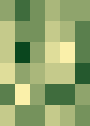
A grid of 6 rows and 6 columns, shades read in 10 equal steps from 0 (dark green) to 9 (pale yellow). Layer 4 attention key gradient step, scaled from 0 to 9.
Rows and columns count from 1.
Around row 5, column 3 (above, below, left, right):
6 4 9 2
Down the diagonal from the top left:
5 4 5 7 2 4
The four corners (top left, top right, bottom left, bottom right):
5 5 7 4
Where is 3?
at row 2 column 6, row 3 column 6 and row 5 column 1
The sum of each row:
27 31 32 34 26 32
